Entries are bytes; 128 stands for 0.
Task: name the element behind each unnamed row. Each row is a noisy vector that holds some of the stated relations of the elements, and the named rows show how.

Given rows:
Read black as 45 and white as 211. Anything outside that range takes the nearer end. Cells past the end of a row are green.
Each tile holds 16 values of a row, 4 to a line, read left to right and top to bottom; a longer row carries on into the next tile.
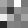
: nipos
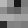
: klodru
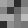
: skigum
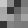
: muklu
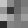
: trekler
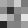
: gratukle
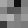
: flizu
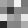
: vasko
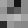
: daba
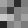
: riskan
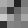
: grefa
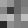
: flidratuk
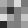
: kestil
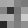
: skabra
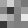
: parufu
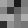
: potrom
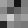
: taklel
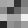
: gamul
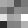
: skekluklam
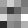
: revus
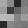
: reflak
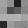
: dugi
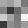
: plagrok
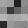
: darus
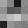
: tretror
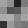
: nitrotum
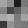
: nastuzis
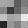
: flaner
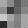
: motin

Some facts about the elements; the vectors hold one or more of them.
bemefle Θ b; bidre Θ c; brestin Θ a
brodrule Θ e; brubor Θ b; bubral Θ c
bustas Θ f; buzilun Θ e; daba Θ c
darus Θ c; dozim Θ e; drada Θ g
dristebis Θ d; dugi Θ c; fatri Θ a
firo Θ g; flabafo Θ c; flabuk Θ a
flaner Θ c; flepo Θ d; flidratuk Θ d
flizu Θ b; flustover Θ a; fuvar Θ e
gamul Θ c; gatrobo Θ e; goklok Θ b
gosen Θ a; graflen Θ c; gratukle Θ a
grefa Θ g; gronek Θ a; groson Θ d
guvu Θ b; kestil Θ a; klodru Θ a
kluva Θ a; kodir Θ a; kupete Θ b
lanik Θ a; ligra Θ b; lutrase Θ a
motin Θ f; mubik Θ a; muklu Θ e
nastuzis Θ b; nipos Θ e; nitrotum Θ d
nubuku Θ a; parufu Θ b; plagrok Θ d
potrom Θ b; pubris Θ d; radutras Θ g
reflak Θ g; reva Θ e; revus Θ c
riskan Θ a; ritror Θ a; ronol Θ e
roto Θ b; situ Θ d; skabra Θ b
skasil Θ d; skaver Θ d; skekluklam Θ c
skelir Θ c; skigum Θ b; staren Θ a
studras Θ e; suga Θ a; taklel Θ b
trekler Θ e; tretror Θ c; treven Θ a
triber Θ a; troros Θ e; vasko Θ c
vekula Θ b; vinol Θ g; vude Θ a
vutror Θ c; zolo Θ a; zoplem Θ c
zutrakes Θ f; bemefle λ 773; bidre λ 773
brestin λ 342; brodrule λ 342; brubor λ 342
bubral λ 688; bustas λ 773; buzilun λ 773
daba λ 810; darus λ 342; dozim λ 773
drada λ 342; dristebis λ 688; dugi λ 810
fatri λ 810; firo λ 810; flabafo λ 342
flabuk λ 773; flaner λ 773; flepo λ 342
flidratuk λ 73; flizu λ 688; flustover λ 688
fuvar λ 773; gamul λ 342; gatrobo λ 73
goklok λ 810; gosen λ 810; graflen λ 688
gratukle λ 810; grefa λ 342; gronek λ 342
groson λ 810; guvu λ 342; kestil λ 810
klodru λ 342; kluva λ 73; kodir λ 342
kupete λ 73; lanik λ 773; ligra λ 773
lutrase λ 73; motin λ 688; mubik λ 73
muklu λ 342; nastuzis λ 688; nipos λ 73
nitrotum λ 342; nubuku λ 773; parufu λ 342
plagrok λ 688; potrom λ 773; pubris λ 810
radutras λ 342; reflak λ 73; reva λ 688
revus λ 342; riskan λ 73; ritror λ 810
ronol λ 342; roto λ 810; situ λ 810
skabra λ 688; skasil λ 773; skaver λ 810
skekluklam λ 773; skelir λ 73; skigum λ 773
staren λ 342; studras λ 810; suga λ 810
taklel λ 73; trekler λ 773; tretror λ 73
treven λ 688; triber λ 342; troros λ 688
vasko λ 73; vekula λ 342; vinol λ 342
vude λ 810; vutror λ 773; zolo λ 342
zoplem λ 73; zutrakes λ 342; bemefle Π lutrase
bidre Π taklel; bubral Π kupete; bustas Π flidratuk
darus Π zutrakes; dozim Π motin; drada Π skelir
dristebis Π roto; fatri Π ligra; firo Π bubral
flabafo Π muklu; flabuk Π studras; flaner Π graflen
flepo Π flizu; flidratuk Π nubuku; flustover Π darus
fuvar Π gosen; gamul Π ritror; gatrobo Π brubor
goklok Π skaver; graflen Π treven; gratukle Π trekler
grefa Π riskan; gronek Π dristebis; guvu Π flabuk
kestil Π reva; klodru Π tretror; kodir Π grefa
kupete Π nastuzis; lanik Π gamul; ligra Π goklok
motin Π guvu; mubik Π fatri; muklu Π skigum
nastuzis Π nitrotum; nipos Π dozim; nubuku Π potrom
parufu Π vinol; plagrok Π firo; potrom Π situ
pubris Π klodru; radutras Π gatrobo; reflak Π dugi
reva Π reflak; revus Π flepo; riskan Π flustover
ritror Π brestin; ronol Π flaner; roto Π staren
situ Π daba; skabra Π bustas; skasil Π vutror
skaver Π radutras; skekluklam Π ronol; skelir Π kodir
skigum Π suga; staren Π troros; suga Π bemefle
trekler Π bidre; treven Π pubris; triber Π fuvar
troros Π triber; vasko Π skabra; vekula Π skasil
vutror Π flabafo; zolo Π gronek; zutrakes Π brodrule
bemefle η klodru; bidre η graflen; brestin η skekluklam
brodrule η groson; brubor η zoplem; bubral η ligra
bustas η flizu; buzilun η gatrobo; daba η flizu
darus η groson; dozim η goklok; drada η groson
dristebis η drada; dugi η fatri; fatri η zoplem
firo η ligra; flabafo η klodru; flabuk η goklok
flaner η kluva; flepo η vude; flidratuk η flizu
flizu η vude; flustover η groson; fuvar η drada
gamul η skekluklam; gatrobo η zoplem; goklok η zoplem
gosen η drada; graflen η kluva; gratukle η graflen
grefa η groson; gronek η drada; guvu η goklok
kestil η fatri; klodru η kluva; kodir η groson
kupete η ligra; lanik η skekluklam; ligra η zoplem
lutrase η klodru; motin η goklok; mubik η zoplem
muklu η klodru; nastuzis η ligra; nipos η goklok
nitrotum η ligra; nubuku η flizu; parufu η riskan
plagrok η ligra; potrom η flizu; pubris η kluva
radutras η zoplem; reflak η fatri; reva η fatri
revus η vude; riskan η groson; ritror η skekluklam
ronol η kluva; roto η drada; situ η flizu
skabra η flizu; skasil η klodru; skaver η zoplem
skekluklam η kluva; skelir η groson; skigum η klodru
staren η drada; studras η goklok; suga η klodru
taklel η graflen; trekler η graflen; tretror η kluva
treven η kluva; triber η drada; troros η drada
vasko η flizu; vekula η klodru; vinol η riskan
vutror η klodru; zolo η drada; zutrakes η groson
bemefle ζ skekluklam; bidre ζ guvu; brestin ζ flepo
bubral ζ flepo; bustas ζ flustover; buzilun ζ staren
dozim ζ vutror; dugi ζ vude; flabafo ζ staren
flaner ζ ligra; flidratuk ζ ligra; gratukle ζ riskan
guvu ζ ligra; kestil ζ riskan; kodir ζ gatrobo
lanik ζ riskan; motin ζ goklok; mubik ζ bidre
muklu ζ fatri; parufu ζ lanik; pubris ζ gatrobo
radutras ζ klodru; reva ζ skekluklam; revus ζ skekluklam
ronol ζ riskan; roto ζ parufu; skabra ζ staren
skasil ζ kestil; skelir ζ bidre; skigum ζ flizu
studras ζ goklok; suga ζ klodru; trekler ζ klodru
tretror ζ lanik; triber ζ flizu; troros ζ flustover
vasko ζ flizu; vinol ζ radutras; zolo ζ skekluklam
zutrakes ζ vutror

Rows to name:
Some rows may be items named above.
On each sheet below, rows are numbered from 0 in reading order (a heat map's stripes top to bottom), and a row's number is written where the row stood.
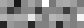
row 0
darus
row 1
mubik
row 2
skasil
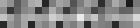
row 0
motin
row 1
flabafo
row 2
flaner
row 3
kupete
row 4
graflen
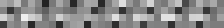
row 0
plagrok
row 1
gatrobo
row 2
zoplem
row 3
triber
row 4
zolo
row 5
parufu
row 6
gronek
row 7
dozim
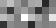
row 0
vekula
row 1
dristebis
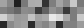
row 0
zoplem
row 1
gamul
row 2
kestil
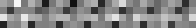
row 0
vasko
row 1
treven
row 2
groson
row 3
roto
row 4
zolo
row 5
bubral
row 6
flepo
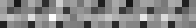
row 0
lutrase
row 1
vutror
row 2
ronol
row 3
bidre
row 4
zutrakes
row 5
skelir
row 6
triber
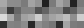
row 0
firo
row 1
taklel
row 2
pubris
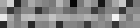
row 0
kodir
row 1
bustas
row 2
klodru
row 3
flustover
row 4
drada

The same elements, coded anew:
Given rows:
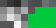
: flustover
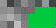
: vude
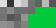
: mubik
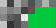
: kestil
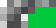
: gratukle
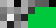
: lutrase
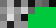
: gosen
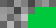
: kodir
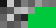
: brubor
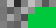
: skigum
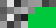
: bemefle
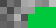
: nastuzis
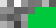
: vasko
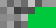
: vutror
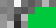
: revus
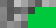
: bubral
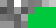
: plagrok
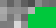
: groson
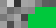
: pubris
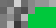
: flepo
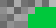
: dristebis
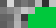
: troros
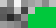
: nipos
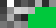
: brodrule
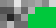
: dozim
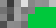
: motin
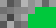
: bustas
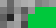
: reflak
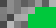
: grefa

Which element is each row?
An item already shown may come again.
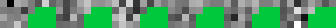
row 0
fatri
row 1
kupete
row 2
skekluklam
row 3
flidratuk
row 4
reflak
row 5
gatrobo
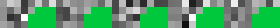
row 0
ronol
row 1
buzilun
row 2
zutrakes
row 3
parufu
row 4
muklu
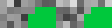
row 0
pubris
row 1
trekler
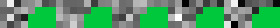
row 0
bemefle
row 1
graflen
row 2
flidratuk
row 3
klodru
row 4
tretror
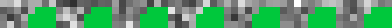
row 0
trekler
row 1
flustover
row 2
zoplem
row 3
roto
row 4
firo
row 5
plagrok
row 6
taklel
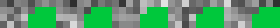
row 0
kodir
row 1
treven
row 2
flizu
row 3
gamul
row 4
kluva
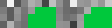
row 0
muklu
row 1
skabra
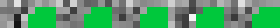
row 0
vekula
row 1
skelir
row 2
firo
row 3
skasil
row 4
firo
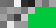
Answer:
drada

